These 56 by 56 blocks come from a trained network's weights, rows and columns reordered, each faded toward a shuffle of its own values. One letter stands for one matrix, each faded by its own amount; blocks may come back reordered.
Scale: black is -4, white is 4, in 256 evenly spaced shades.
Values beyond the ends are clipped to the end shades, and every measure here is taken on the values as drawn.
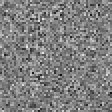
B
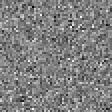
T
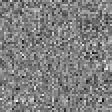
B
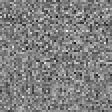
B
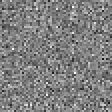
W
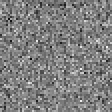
W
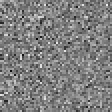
W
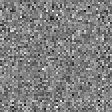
W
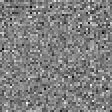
T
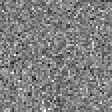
T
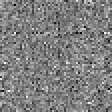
T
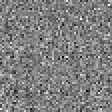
W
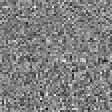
B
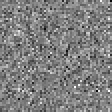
T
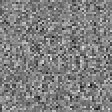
B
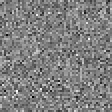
B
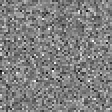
T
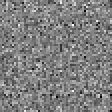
W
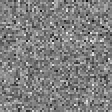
W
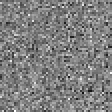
W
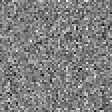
T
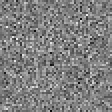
W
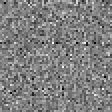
T
